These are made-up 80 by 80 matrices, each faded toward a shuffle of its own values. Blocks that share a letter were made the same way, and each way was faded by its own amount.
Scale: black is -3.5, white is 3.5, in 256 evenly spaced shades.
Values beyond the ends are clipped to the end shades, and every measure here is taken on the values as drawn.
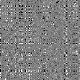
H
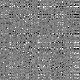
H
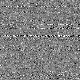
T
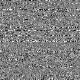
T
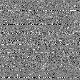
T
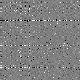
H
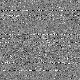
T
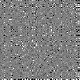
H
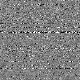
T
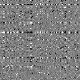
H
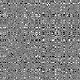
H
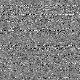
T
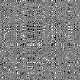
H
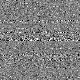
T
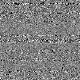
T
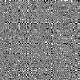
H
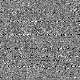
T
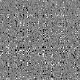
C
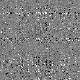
C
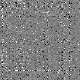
C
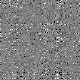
C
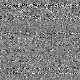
T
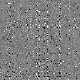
C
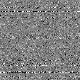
T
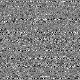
T
